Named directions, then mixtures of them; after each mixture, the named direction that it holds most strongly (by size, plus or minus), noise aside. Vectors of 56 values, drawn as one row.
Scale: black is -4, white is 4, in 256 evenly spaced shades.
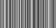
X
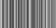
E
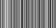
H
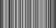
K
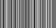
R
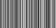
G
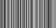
X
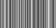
X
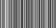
H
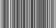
K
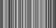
K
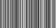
G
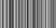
E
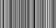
R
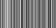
H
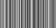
X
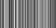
K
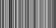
K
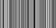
R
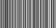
H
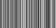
G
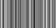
E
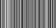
H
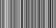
H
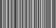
G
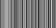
H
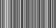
H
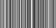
X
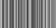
E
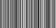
G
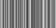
E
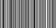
R
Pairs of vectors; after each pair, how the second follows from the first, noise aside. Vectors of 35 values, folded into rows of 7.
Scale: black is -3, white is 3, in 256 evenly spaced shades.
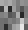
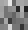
wrapped around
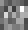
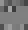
partly zeroed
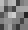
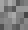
shrunk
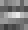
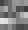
wrapped around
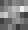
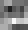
wrapped around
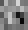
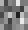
sign-scrambled
